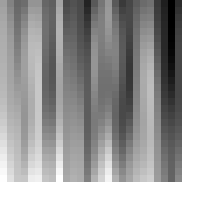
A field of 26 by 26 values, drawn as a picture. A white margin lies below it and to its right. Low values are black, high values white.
Grain: streaks running down. Ninth with the highest average: bottom left. Average level on the scale: 50%. Ninth with the lowest average: top right. Slope: up to the bottom left. Calmest part: centre.
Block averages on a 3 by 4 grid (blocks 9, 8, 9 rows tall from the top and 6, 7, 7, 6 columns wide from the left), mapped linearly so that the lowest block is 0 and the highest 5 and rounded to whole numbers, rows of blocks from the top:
3110 / 4211 / 5332
